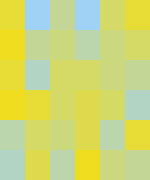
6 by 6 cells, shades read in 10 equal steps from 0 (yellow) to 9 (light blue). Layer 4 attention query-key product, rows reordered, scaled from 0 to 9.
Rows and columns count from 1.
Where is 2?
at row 4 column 4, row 5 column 4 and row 6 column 2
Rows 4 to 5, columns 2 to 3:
1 3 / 3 4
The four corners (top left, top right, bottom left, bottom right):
1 1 7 5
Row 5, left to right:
6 3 4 2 6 1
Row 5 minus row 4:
6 2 1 0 3 -6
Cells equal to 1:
5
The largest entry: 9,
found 2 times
